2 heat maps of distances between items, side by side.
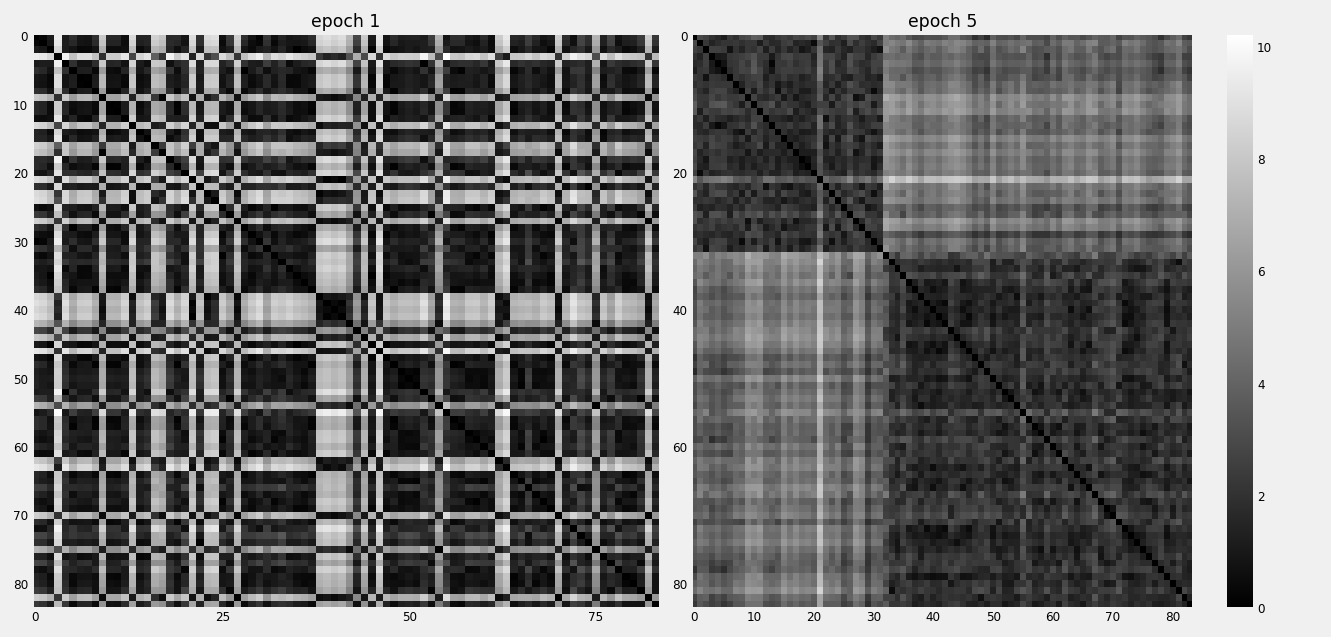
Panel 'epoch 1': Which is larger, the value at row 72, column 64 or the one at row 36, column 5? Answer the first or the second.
the first
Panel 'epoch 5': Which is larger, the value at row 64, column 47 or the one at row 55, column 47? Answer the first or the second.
the second
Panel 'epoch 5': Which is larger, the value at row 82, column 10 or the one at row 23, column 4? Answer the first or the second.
the first
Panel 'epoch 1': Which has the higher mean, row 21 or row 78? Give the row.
21
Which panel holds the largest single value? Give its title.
epoch 1
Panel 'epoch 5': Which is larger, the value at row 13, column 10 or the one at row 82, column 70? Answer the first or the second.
the first
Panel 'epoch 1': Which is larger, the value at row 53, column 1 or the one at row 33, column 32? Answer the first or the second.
the first
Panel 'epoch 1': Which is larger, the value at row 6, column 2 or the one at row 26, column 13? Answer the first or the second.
the second
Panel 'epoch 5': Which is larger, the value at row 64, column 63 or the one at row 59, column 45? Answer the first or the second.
the second
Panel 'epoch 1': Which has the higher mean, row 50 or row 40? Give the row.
40
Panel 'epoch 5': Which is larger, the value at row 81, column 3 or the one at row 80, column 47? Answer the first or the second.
the first
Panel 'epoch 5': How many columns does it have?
84
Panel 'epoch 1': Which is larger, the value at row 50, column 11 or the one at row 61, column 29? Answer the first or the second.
the first
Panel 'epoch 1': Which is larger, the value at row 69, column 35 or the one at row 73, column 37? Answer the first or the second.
the second
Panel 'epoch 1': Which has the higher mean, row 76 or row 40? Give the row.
40
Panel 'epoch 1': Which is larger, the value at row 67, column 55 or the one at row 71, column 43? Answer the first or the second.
the first
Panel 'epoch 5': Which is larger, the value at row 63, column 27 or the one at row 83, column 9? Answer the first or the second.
the first
